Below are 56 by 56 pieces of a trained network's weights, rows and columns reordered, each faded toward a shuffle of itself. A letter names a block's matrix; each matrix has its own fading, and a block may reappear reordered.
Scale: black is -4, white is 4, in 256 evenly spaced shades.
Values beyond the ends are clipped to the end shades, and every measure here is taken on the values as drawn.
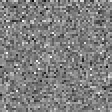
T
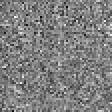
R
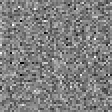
R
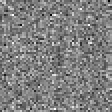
R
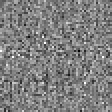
R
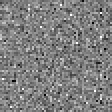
T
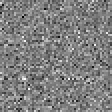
T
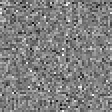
T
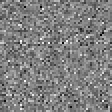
T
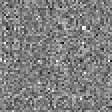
R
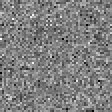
T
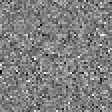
T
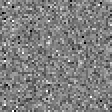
T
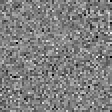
T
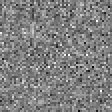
T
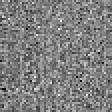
R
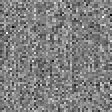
R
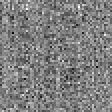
R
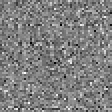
T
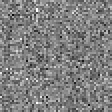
R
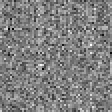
R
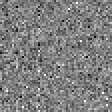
T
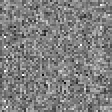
R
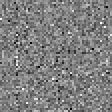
T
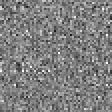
R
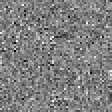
T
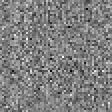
R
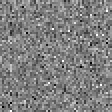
T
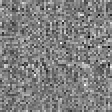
R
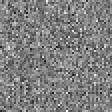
R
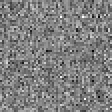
R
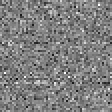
T
